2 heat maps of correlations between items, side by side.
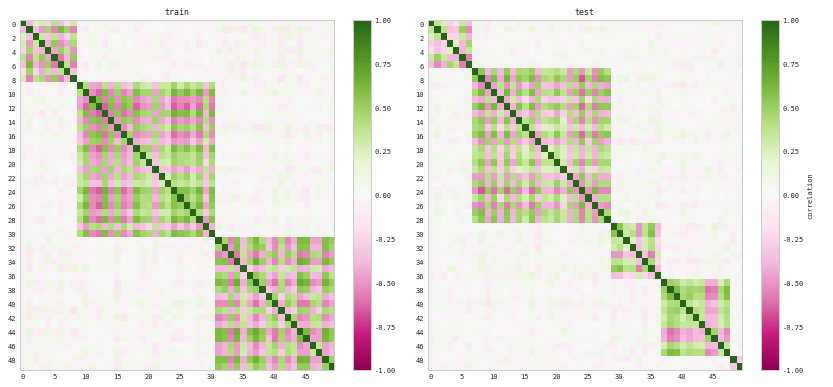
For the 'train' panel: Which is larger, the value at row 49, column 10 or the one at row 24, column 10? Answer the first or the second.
the second
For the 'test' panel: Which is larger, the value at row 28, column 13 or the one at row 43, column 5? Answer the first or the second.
the second
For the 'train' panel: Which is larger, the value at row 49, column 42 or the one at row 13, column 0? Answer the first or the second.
the second
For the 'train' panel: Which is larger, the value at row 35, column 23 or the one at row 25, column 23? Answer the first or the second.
the second
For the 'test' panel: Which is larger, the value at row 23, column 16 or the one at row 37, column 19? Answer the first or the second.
the first
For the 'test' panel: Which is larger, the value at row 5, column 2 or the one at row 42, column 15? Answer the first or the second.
the first
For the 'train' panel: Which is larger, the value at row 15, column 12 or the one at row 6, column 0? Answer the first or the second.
the second
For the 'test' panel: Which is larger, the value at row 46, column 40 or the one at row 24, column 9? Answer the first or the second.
the second
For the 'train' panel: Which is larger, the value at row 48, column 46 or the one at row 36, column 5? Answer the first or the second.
the second
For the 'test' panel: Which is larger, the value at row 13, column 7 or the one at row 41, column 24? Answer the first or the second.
the second
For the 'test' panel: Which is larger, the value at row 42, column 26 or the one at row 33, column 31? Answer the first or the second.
the first
